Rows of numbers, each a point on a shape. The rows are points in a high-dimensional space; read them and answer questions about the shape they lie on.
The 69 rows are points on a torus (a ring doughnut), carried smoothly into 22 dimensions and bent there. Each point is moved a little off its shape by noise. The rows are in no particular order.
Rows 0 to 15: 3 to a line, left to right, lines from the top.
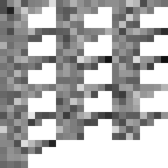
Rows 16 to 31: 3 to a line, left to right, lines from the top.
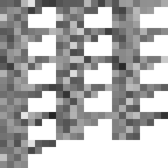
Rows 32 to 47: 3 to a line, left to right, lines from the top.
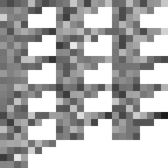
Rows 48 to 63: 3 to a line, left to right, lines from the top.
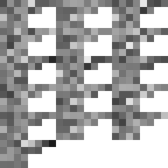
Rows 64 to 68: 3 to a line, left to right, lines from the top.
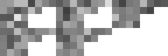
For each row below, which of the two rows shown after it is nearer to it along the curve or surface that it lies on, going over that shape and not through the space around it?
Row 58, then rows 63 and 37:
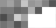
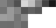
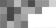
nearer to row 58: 63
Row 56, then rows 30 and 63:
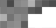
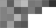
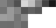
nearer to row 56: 30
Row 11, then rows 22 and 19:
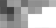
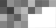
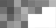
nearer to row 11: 22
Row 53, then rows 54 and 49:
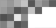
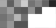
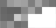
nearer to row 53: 54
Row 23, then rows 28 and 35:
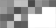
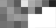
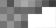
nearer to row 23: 35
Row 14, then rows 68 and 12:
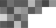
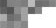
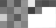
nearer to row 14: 12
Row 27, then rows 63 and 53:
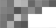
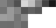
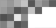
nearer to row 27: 53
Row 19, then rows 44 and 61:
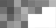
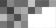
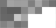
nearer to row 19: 61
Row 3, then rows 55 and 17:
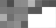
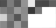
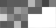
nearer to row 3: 17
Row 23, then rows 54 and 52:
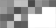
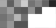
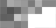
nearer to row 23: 54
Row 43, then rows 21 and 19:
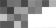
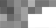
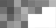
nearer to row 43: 19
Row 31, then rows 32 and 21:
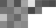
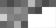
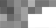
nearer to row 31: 21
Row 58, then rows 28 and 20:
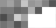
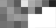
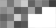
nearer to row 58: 28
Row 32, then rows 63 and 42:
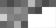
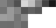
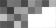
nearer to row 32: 42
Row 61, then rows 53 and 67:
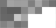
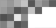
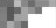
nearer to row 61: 67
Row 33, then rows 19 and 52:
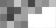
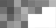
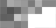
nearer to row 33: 19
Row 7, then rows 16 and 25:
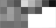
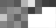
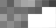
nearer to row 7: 16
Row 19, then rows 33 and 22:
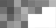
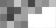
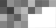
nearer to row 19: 33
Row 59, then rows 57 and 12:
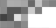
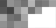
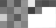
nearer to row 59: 57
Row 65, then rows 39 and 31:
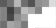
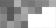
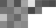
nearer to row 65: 39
